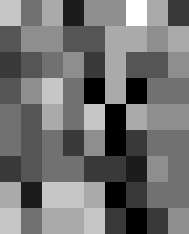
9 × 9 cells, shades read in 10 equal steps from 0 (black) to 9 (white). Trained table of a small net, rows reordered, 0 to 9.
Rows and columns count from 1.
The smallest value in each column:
2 1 4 1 0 0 0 2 2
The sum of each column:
38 31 49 36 37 27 29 38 39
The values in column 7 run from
0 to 9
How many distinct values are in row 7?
5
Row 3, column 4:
5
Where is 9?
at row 1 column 7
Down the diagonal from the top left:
7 5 4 4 7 0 1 4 5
